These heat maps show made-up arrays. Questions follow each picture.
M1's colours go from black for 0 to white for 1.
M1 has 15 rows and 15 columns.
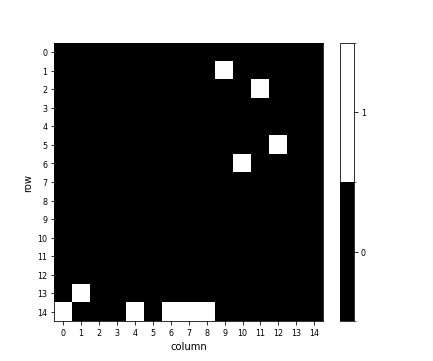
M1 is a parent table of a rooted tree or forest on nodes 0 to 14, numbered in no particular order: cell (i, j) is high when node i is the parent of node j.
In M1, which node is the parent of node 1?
13
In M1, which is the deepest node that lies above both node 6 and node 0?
14
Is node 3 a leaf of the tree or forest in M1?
yes
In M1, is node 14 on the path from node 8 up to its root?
yes
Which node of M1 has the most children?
14
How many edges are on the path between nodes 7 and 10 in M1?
3
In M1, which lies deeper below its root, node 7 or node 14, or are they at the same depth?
node 7
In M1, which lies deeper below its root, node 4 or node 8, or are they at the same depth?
the same depth
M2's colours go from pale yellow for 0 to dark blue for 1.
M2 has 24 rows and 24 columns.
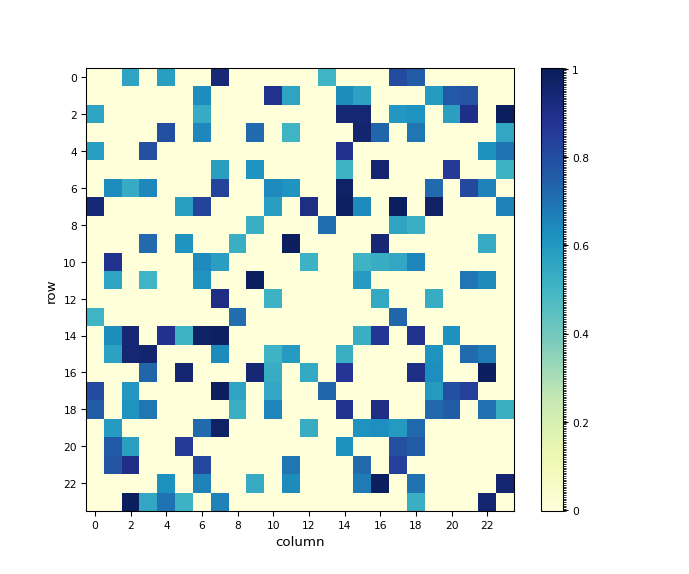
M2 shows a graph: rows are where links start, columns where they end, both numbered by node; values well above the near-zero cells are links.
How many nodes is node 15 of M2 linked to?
10
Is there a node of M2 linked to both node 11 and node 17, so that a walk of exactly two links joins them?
yes
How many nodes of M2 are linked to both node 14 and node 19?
6
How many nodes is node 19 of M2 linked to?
8
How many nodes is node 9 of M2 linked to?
6
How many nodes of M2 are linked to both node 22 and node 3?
8
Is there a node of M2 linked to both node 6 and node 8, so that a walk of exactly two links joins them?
no
